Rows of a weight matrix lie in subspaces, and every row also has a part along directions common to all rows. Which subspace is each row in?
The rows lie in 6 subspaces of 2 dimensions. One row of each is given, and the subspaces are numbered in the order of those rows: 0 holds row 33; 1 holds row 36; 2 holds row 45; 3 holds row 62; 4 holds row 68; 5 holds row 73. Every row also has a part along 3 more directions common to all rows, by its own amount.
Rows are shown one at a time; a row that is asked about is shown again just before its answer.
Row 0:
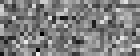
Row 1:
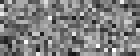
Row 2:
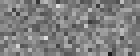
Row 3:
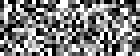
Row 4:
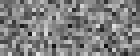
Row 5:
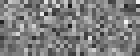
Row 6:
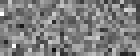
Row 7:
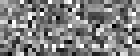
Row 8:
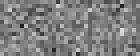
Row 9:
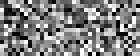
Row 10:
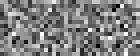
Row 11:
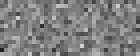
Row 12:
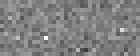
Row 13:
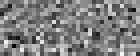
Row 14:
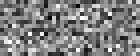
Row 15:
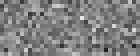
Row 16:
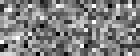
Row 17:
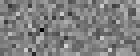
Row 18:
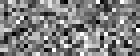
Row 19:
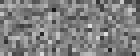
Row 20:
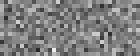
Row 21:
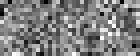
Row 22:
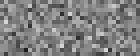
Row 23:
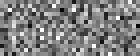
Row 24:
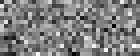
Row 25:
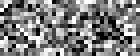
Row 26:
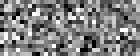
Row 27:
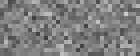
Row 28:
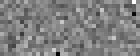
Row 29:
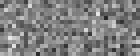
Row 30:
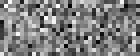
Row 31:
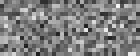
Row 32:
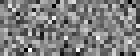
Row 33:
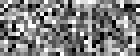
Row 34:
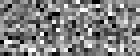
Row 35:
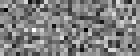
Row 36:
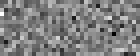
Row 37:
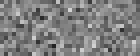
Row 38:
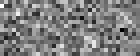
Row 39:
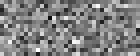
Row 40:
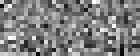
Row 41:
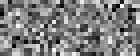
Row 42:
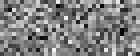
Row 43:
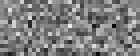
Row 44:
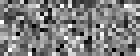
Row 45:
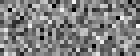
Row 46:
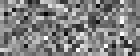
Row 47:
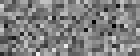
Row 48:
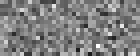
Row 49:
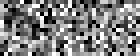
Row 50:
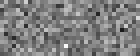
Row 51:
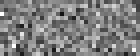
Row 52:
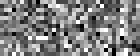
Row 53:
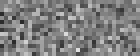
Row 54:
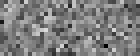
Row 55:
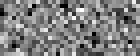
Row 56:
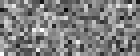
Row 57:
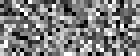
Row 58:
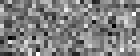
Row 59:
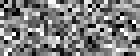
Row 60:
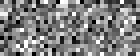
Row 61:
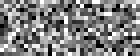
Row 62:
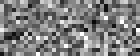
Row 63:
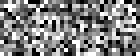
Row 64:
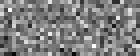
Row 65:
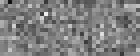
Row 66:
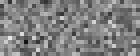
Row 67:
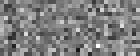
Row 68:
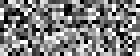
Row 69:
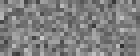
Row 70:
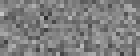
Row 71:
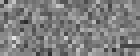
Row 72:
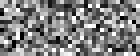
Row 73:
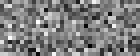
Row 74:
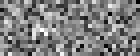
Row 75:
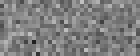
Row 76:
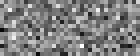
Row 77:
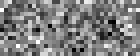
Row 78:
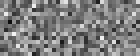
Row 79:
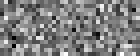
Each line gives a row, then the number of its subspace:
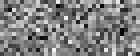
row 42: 3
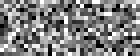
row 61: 4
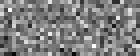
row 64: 2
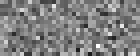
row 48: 4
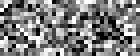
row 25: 0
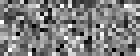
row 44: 0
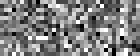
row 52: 3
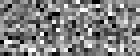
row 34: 5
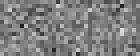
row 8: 3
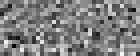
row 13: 5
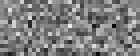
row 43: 2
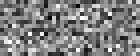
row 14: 5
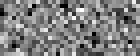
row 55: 1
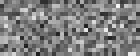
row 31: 4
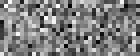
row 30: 0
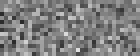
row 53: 1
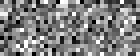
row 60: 3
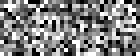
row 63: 5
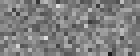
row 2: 3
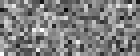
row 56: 5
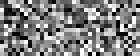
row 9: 4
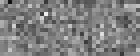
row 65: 0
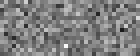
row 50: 4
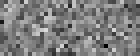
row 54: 0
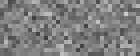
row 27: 3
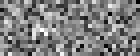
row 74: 5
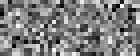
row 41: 4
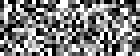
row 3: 3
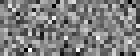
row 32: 2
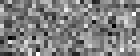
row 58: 5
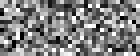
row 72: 1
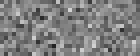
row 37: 1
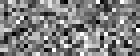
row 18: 3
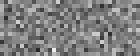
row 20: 3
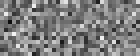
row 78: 3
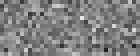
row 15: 2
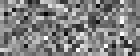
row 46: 3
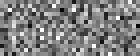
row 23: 2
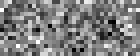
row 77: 0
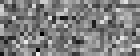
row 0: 5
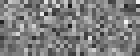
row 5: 0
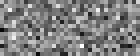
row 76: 2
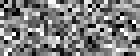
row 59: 1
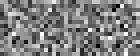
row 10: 4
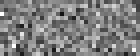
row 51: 1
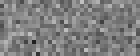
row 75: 0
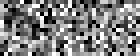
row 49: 0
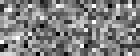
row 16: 4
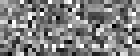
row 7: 2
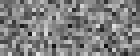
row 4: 2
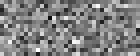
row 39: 5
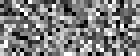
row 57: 4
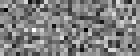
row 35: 5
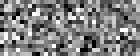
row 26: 1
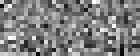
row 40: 5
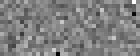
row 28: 1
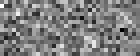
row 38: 1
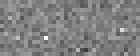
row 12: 1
